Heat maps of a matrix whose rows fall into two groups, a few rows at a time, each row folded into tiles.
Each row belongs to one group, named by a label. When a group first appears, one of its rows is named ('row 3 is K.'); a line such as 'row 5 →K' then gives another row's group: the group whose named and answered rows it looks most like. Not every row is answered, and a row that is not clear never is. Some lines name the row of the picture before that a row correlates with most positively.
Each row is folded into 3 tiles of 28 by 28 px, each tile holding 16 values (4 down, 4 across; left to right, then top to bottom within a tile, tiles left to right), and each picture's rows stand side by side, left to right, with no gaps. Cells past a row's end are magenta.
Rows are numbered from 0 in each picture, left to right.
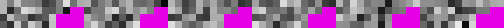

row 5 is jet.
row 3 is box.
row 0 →jet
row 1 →box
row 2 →box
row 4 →jet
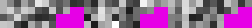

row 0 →box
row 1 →jet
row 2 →jet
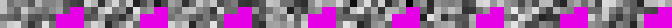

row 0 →box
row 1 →box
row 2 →box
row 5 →jet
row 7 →jet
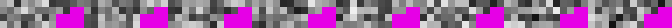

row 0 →box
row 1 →jet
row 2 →jet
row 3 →jet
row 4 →jet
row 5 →box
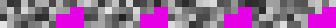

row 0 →box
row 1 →box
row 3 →jet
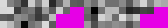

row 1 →jet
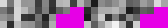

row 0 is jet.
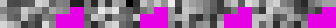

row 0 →box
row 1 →jet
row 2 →jet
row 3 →jet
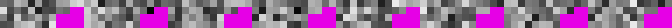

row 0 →jet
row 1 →box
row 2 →jet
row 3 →jet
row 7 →box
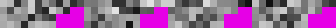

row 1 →jet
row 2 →box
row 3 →box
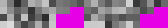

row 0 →box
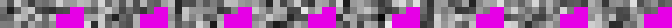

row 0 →jet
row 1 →jet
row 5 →jet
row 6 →box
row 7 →box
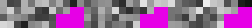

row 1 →jet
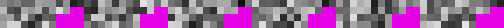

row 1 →jet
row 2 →box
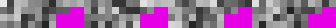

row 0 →jet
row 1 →jet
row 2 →box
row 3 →jet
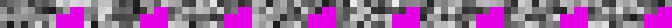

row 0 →jet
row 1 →jet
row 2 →box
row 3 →box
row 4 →jet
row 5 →jet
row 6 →jet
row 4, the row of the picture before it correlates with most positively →1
